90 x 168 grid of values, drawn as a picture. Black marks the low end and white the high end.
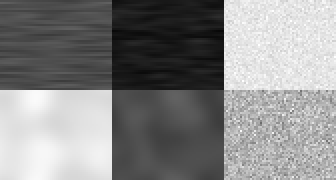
It is made of 2 by 3 panels. Panel 1,1: low, streaked across, faint in contrast. Panel 1,2: very low, streaked across, faint in contrast. Panel 1,3: very high, fine-grained, faint in contrast. Panel 2,1: very high, smooth, faint in contrast. Panel 2,2: low, smooth, faint in contrast. Panel 2,3: high, fine-grained.
